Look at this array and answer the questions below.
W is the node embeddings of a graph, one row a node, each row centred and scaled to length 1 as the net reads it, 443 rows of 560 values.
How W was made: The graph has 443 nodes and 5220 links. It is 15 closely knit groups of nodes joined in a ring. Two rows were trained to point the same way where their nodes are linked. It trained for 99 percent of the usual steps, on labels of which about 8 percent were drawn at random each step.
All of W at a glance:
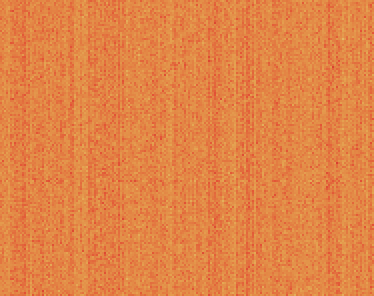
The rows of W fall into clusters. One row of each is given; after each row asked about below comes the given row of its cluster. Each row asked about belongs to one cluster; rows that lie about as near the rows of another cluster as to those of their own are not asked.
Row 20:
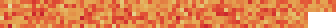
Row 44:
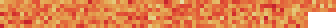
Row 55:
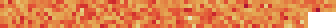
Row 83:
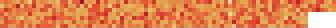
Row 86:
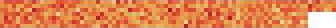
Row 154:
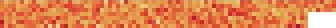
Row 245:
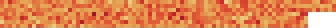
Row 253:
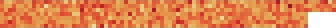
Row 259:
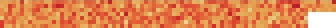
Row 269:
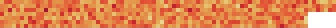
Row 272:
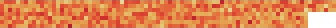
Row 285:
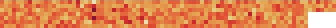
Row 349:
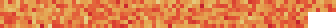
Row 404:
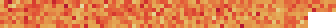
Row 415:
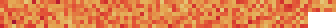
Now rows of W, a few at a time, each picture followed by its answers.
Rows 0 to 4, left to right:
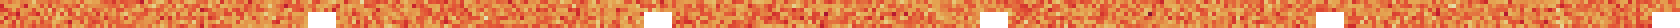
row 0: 272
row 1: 55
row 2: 285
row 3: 83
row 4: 349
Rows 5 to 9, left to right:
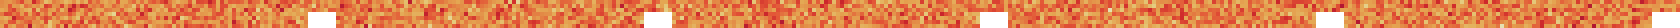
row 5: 44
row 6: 83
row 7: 253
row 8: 154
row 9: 245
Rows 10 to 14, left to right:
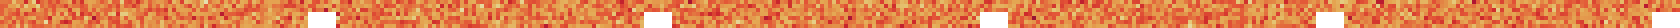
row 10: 272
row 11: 269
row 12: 415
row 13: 259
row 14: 44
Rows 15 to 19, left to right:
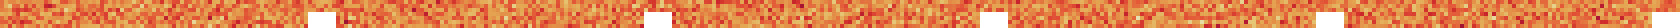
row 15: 285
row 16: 415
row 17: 415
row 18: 272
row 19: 253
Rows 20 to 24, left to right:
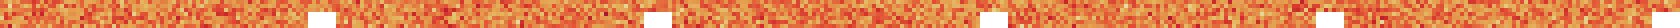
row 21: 253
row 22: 55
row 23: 415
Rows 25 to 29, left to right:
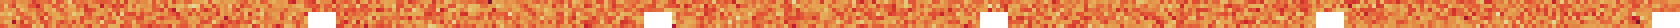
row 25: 55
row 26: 83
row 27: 20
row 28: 285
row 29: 404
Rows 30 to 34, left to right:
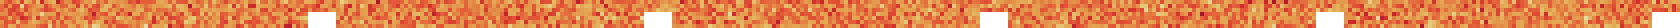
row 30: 83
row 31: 259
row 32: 404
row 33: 259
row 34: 269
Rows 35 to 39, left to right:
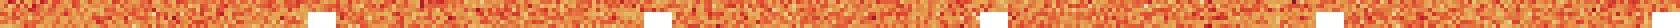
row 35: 404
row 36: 154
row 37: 259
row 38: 272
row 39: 86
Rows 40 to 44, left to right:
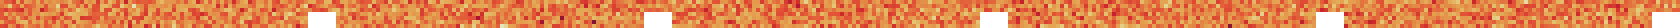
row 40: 83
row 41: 20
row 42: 404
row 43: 404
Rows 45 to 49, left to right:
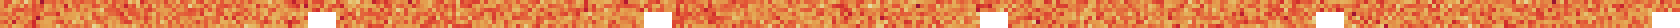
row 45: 404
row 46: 272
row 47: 86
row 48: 269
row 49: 44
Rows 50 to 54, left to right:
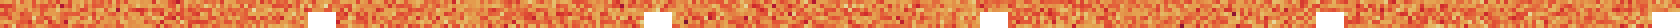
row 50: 154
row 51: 154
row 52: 55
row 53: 415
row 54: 285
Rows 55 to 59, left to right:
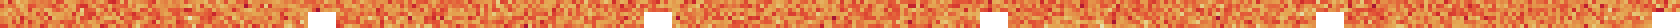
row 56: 415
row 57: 44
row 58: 404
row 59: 404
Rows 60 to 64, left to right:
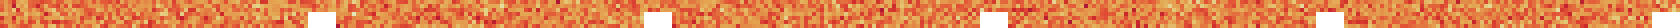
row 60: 55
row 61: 285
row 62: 415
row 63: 83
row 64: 285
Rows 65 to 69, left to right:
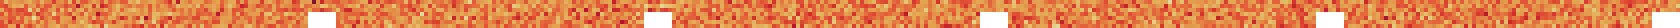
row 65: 415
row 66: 415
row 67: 259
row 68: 349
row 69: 259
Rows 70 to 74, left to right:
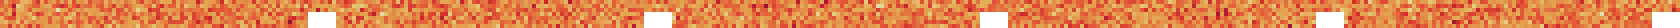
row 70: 245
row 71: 245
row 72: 253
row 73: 86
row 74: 349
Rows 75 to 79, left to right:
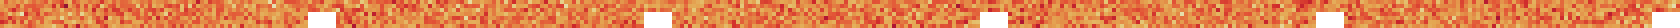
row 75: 404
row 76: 415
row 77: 245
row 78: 404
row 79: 269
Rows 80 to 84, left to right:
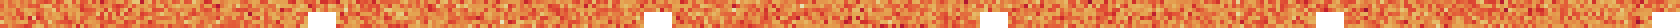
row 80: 55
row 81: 20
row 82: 349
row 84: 404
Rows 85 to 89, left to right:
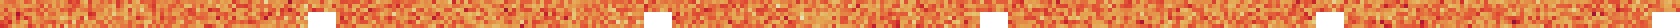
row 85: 269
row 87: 86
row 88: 269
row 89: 349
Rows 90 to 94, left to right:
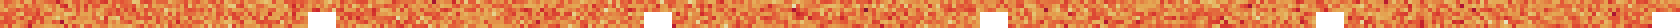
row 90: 404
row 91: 86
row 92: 285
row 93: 55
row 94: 349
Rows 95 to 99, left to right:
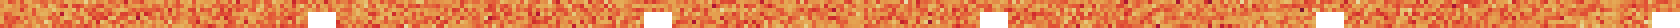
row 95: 349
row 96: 245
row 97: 349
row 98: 272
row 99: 272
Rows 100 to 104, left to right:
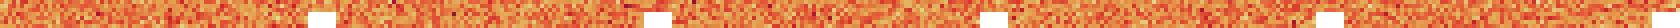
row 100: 259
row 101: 253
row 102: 259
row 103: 245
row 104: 272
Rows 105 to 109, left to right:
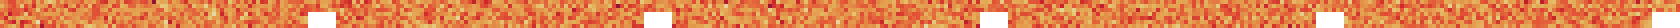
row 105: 83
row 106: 83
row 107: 253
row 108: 20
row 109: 245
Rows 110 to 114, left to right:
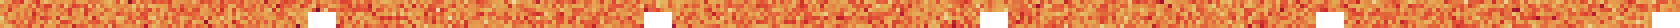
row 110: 44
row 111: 83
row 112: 259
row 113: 83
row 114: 272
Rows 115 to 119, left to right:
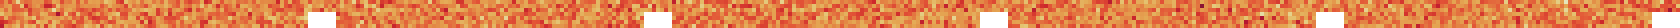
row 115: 285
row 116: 349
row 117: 272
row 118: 154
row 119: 253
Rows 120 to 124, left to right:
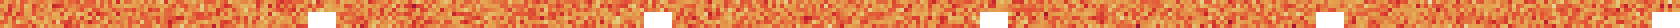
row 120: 259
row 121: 44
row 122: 259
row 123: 83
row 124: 20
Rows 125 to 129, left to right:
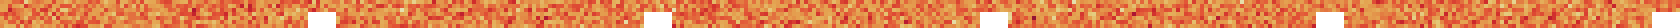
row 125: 44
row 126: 349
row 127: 86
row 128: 349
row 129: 55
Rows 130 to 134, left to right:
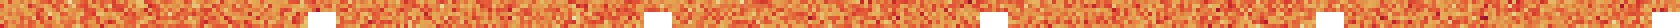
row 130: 55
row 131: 269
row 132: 44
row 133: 245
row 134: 269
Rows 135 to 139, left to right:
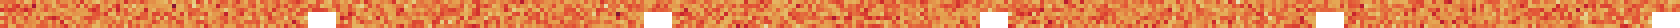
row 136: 253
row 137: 44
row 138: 83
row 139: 269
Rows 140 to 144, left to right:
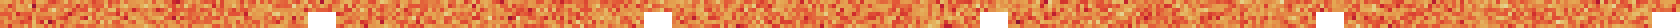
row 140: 154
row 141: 44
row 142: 259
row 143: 259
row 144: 154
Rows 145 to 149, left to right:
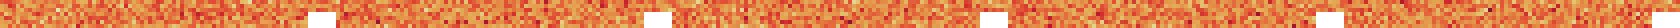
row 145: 245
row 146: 86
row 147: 415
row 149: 415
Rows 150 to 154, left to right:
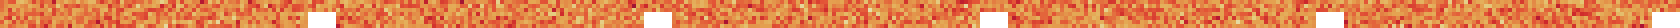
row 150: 272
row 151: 415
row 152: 269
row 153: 404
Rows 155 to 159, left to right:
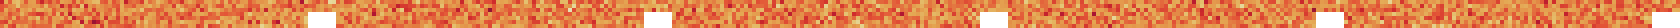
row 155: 272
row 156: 245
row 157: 259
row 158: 245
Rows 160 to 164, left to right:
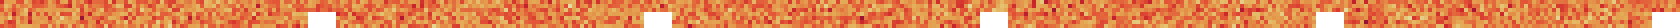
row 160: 253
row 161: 154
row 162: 259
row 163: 272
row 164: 404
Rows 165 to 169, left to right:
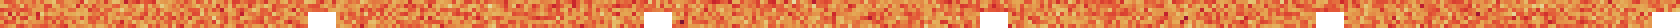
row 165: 83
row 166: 44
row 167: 253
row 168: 253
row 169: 55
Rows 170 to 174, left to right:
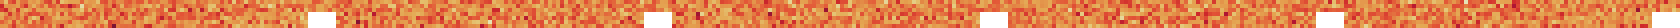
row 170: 272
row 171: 83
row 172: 253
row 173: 415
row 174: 272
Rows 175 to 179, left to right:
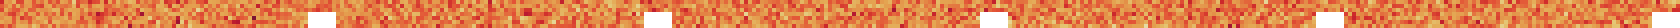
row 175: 253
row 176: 55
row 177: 415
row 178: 245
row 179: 269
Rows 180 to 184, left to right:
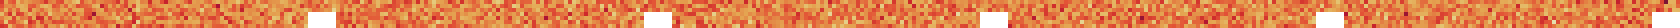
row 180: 55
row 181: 86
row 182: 20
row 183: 259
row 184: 83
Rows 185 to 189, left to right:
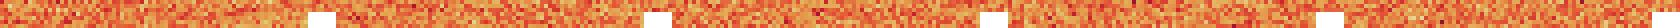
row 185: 272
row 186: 154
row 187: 154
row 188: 253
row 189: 20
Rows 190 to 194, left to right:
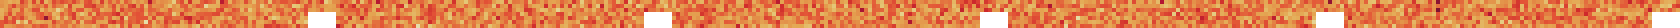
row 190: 259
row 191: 83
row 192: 404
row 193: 154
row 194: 154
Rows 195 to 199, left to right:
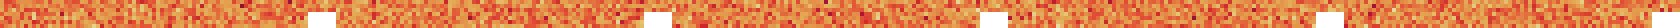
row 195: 269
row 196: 245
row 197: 154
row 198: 55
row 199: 154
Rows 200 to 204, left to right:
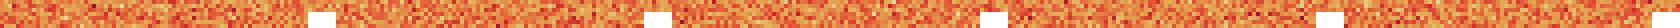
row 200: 285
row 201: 259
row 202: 83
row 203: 83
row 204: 269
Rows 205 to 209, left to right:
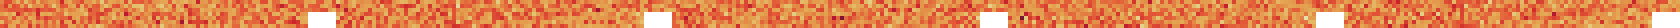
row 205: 83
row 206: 272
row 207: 415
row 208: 55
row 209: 272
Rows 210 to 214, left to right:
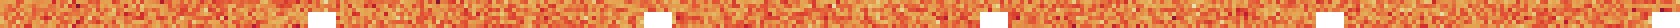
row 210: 44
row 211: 55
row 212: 349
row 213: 154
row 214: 245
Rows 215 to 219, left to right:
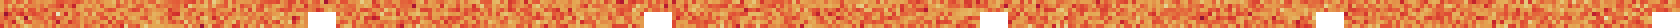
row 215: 86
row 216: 269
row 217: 154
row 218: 154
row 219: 83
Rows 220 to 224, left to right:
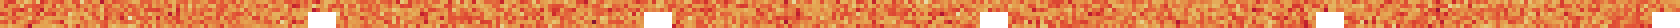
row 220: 404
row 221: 20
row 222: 20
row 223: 349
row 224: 349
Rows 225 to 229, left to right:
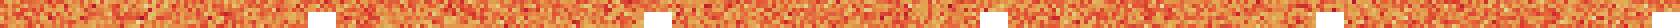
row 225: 20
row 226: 404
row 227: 259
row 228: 272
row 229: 55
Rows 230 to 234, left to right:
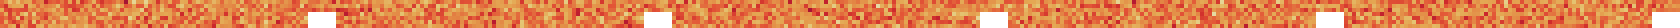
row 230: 415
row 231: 83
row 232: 154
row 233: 245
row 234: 415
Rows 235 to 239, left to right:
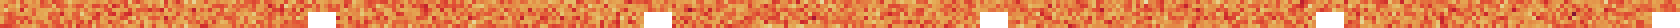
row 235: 349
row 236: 55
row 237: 285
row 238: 269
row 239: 253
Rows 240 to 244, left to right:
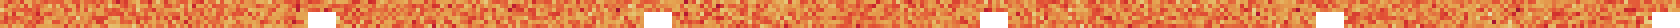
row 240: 404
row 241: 44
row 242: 44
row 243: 55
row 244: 86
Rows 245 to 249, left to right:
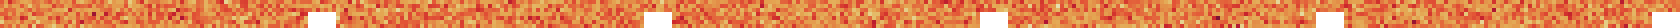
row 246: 349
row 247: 86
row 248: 404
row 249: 20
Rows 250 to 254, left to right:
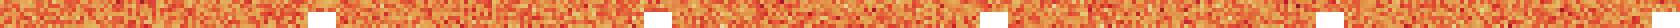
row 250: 269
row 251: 269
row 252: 55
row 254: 245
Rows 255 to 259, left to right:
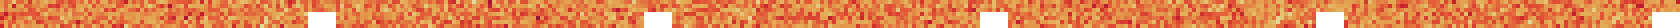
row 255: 86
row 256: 55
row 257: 20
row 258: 259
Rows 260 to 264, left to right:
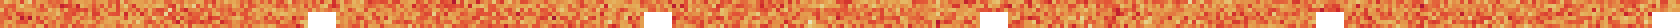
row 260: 154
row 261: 55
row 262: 154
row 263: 253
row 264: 259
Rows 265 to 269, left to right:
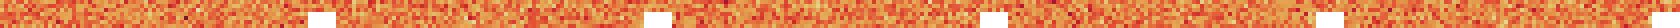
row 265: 86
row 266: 245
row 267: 20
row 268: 55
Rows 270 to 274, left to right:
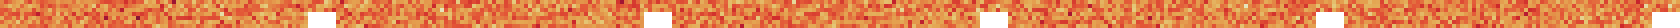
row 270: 272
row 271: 272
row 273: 269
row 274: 269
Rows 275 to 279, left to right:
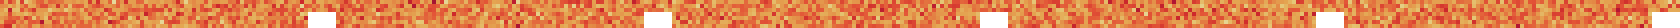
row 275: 349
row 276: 83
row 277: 44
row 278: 55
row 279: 285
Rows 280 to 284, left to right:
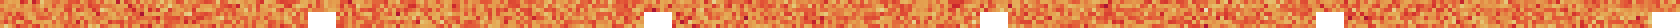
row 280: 259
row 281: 269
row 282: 259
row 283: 285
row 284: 154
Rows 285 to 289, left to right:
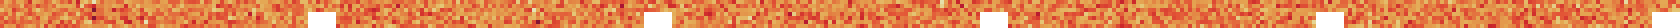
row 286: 86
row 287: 20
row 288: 154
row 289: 285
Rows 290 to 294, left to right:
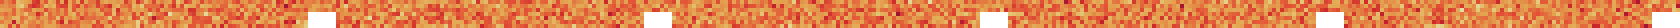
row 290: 245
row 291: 285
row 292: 245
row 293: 83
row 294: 83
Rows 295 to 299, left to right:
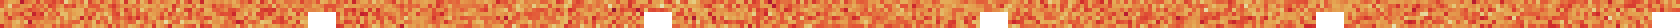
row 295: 20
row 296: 415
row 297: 55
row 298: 259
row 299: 44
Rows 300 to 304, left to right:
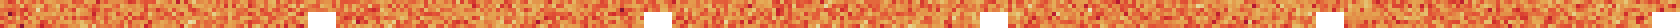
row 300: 83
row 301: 86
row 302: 272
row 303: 55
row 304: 55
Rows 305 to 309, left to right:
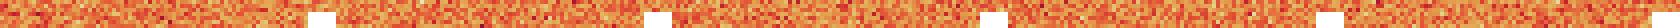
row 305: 272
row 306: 285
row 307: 86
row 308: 83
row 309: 245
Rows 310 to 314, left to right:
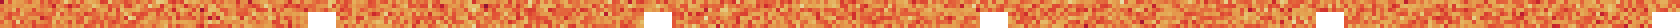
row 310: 272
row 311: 245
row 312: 154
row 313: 44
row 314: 285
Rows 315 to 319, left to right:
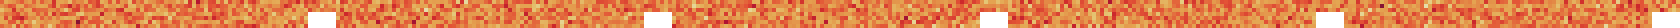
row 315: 44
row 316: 86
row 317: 269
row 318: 404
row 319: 285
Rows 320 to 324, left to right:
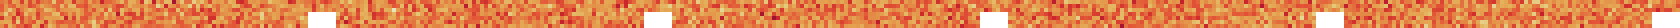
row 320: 55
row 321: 259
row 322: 349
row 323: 272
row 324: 83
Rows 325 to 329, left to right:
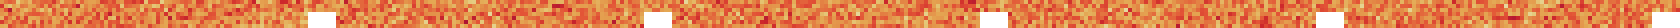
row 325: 272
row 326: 285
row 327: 272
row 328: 83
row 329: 349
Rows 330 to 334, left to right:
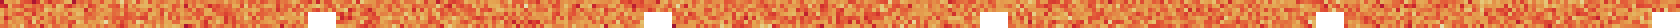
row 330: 20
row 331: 404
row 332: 259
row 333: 55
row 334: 154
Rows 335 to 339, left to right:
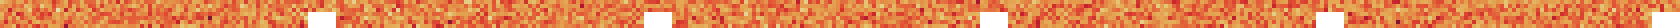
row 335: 259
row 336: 415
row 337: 253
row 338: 44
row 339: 349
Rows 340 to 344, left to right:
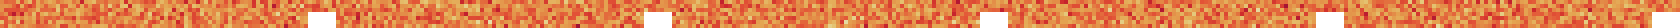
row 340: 83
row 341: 83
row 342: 269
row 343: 253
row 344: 55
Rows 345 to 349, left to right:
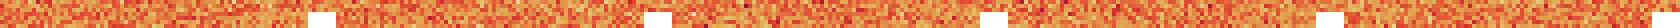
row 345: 272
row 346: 415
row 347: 404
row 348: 404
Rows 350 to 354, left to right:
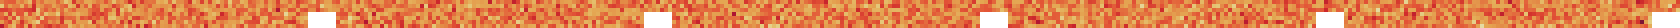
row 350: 83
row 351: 154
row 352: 83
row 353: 253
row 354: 154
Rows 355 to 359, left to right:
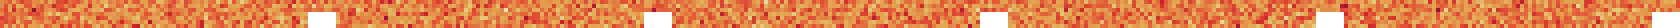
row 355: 86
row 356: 253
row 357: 269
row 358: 245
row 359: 154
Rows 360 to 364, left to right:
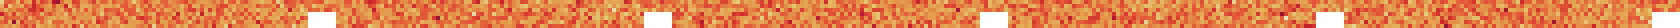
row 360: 404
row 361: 55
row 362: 154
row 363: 20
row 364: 404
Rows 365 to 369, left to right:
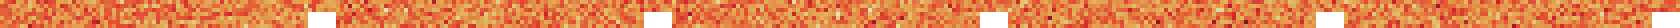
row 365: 272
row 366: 86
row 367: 86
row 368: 285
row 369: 253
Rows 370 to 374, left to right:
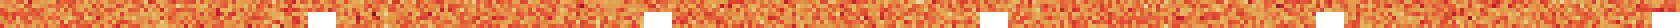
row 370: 86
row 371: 55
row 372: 86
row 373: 259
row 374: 253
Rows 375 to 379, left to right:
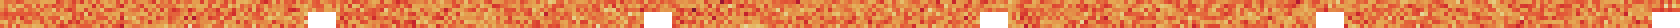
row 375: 86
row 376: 86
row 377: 415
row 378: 44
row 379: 44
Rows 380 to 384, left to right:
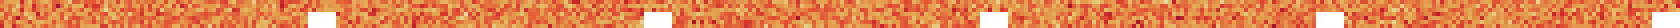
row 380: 259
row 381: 245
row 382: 349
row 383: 349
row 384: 86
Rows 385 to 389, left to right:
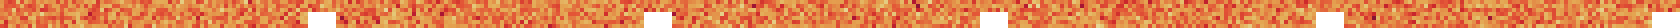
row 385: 83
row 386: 404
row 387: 245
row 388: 404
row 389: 154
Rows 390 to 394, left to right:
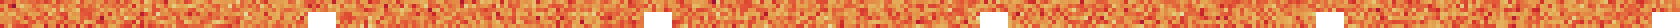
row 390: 55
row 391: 349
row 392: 269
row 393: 44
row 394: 269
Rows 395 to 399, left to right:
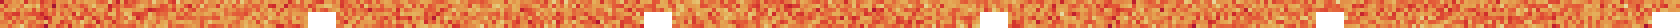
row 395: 272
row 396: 83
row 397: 55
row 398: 253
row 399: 259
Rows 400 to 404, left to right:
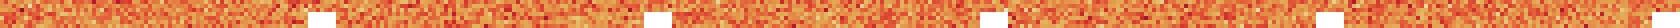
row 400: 404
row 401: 272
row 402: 86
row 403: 44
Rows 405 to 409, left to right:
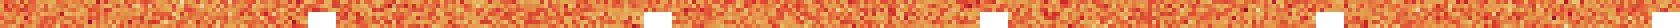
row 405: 83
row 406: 154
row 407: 404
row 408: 259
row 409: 285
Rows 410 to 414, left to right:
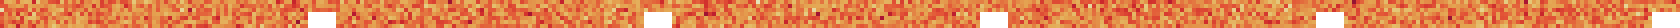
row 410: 415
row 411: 55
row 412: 20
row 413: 404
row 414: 245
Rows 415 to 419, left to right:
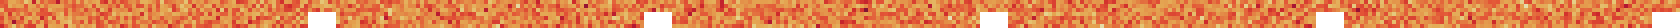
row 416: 20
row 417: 285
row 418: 83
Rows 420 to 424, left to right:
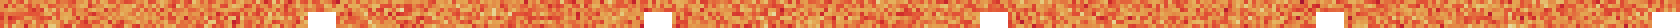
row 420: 86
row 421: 44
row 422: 253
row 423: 415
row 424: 20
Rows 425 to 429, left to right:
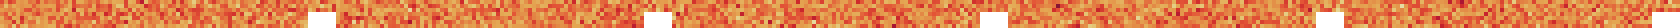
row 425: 245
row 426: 349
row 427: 20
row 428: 285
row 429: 415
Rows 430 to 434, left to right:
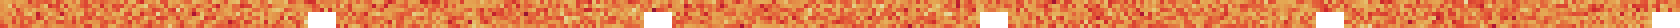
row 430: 55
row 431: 154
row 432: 285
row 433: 55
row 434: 272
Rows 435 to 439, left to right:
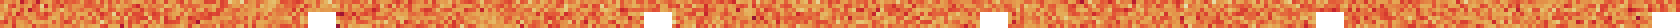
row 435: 259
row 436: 86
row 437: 20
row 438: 253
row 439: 86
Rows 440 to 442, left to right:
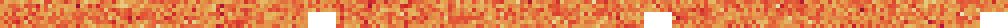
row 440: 285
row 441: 20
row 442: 404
